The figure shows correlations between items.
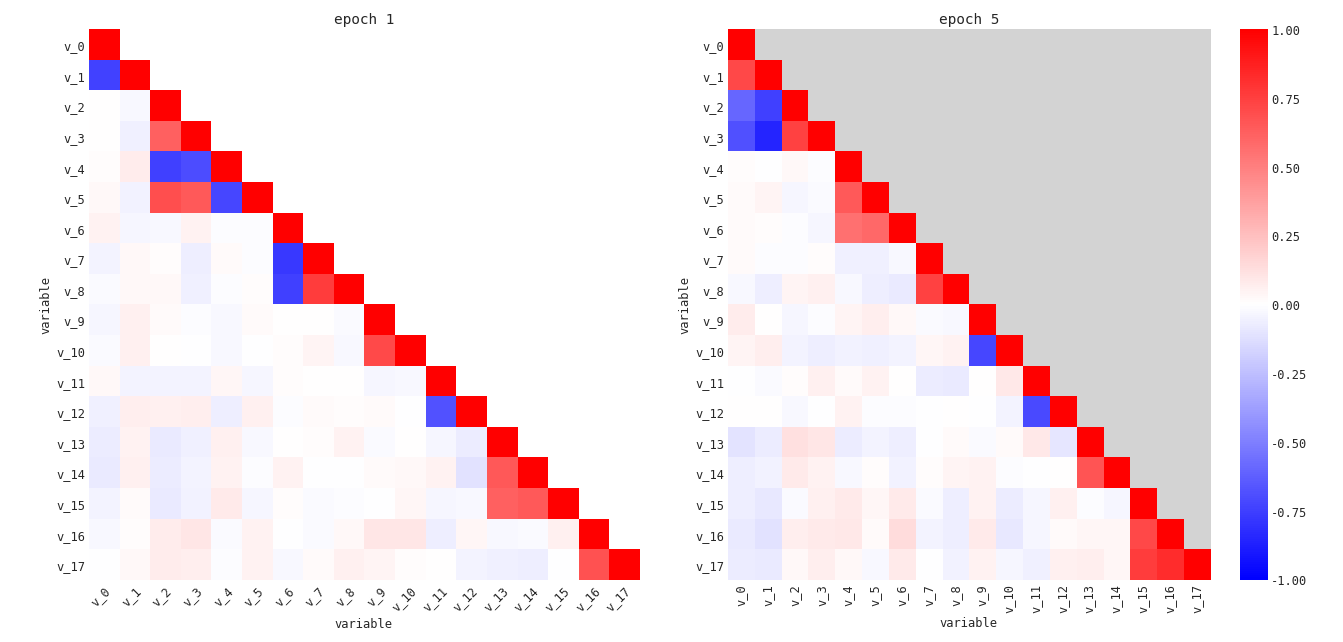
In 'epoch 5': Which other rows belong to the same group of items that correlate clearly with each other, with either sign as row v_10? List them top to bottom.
v_9
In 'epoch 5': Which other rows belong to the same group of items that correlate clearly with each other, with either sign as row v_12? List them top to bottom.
v_11
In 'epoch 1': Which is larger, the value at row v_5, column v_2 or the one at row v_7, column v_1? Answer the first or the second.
the first
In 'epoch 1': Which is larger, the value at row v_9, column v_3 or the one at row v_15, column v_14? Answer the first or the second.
the second
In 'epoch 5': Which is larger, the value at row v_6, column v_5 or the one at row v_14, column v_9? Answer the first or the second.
the first
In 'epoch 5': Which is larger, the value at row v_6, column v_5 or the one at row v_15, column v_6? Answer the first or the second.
the first
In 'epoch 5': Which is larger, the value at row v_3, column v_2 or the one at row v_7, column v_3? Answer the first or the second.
the first
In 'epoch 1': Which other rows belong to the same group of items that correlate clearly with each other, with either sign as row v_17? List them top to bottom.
v_16
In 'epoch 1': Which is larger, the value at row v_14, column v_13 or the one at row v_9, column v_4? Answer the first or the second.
the first
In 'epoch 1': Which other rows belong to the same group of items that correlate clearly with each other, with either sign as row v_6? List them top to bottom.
v_7, v_8
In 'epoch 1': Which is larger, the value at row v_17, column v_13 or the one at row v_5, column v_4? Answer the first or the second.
the first
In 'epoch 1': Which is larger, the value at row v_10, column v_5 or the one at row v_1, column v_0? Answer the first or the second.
the first
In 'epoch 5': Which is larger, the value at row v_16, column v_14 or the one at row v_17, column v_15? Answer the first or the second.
the second
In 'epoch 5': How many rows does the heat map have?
18
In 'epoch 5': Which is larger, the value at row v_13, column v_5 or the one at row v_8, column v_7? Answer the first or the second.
the second
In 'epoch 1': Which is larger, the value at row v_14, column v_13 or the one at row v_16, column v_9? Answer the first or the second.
the first
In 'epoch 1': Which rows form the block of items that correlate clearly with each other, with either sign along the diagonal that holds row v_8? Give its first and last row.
v_6 to v_8
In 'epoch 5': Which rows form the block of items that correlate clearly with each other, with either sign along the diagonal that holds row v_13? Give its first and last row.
v_13 to v_14
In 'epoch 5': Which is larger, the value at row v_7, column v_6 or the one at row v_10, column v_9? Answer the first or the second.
the first
